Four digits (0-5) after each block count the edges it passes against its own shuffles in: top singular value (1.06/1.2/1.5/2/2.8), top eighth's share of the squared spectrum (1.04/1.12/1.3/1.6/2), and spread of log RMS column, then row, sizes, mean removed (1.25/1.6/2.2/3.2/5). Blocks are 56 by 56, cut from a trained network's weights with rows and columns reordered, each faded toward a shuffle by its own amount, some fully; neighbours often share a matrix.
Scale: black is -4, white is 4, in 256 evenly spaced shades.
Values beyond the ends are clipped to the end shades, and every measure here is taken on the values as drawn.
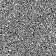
1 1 0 0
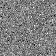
0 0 0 0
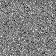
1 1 0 0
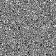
2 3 1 1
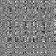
4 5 3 2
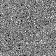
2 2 0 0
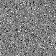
0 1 0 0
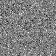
0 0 0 0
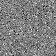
0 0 0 0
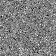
0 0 0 0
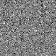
2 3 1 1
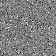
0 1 0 0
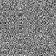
3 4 2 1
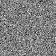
2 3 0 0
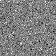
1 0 0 0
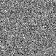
2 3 0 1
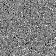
0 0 0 0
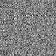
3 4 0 2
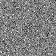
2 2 0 0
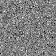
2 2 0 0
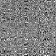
3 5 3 2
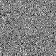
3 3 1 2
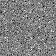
1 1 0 0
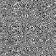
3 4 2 2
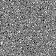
1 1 0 0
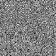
2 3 1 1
